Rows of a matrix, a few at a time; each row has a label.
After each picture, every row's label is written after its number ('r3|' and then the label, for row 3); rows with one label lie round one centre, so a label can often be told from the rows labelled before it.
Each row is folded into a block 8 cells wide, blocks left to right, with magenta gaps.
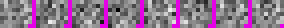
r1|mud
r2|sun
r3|sun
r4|sun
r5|mud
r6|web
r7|mud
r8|mud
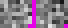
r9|mud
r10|web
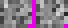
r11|mud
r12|mud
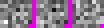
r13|web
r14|web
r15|mud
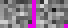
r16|web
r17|web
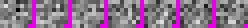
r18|web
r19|web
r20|web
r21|sun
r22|sun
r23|sun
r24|sun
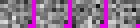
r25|web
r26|web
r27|sun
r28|web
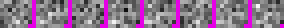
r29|sun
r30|web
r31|sun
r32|web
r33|web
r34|sun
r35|web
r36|web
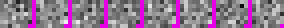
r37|web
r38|mud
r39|web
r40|web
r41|mud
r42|mud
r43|sun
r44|mud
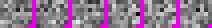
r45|web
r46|sun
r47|web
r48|mud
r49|mud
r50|web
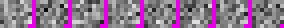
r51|mud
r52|sun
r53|web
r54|mud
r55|sun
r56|sun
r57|mud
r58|sun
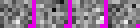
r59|sun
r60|web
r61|mud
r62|sun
